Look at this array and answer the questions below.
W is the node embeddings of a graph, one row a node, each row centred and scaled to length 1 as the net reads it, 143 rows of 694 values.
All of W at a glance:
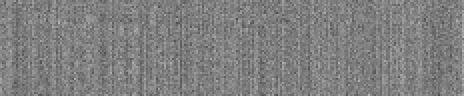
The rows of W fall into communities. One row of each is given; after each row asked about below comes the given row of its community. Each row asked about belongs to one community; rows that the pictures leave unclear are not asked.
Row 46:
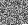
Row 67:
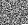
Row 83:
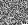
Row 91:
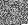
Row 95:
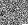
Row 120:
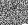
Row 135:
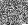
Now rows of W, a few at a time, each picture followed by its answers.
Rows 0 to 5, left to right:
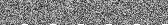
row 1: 120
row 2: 91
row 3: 67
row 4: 46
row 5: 83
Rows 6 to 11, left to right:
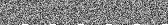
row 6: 95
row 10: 46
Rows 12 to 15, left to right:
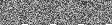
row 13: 83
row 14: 83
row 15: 83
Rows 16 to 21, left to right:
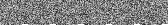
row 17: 135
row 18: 67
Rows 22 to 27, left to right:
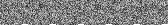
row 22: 120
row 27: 120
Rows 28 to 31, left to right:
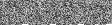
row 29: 91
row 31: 120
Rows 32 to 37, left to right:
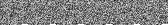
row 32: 83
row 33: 83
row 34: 83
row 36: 95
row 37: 95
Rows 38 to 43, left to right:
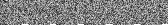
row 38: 91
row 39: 95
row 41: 67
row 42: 95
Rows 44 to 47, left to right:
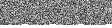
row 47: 67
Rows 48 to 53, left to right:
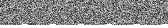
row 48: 95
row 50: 67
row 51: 46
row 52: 83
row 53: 67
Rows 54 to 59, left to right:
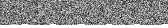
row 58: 83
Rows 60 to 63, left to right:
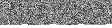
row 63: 120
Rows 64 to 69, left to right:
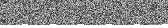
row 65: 67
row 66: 83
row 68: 91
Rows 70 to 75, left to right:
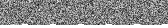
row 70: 120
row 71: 135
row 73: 91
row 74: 95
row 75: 91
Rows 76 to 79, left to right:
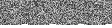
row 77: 91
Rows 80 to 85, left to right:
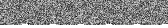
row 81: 91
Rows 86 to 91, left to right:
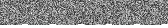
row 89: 91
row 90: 91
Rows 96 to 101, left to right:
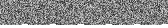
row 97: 120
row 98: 91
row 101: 120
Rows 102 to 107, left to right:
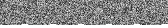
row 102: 83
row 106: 95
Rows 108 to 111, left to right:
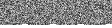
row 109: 67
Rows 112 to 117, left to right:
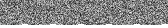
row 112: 135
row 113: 120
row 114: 135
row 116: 83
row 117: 135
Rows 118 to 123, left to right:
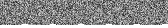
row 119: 120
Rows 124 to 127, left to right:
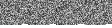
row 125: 67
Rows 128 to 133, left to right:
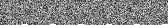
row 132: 135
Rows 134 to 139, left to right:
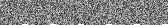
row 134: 135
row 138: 120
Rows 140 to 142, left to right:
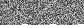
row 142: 135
